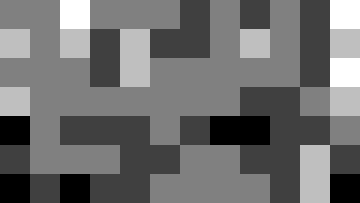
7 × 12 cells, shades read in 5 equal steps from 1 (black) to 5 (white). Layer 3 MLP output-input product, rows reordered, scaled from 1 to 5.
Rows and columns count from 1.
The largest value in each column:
4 3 5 3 4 3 3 3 4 3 4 5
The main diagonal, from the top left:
3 3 3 3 2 2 3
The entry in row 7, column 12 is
1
